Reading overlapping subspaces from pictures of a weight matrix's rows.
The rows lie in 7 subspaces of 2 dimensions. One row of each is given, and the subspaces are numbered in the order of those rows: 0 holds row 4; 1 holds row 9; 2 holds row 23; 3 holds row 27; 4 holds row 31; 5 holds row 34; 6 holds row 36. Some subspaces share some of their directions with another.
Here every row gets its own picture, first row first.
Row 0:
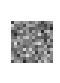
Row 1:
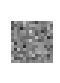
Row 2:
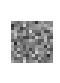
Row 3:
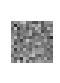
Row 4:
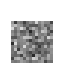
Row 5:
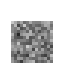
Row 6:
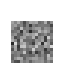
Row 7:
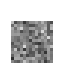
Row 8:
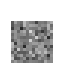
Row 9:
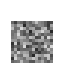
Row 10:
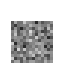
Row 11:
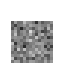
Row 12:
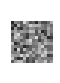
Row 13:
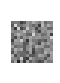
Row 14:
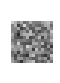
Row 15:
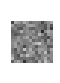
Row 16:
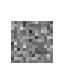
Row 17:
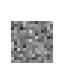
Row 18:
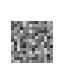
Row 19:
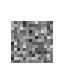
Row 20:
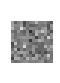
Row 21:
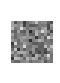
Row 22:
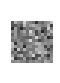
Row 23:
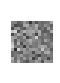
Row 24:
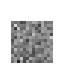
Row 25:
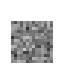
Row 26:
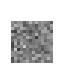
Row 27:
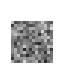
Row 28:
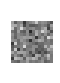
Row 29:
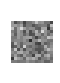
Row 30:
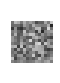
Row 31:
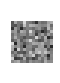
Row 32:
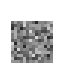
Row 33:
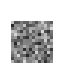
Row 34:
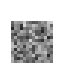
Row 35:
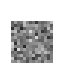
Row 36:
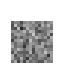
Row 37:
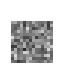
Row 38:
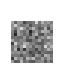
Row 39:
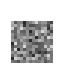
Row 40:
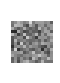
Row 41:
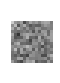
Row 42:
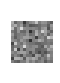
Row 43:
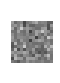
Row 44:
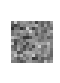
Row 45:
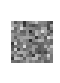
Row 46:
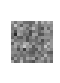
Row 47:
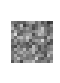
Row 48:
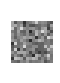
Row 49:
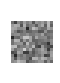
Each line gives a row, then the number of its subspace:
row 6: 4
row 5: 1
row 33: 3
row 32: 3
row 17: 2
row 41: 1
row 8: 6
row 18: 4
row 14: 1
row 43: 0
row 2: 3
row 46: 5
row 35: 2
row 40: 2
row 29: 4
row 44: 0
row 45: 5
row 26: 2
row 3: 6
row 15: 3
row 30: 4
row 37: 0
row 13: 6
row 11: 5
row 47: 5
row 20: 6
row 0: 3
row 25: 0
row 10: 5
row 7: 3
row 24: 6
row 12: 1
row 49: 0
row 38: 5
